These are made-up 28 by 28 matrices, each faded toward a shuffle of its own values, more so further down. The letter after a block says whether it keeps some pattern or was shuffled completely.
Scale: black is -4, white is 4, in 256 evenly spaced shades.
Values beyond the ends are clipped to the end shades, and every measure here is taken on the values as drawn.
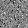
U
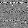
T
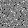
U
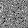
U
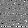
T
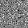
T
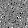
U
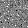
U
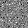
U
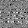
T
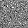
U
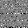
T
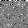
T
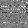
T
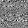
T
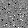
U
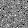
U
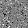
U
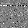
T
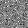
U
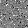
U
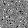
U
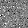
U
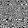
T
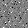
U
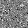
U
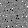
U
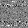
T
